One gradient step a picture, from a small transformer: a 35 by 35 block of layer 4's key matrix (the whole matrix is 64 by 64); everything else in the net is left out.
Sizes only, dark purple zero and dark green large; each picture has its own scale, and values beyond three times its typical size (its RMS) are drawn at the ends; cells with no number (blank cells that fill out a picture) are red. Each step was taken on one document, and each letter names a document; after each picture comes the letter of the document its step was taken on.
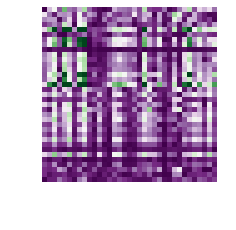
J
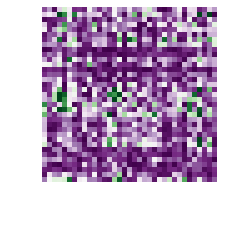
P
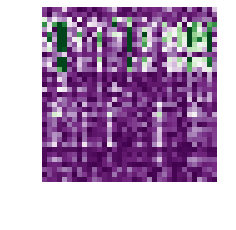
P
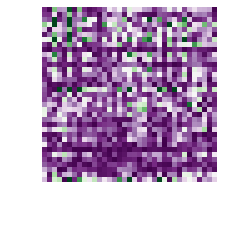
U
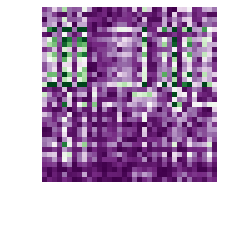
J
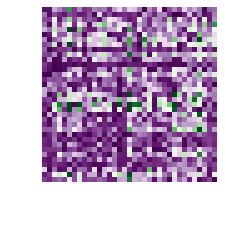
U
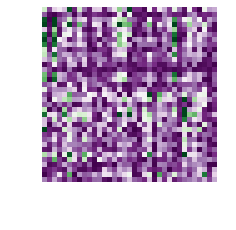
U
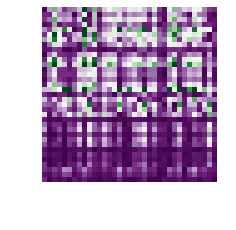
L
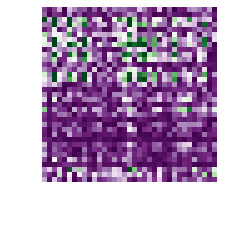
U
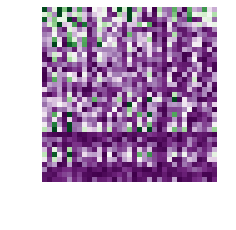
U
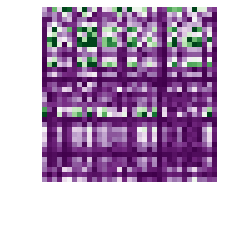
L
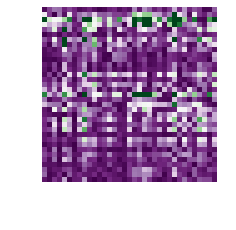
J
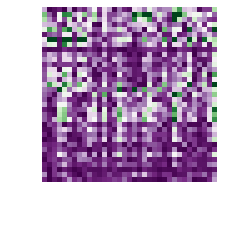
J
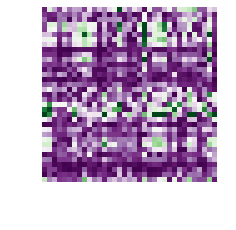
P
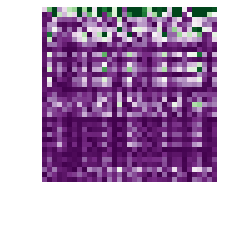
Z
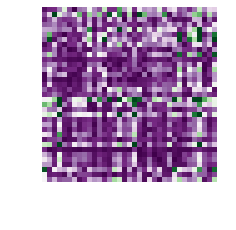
Z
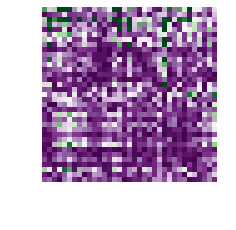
P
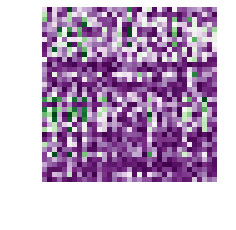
U
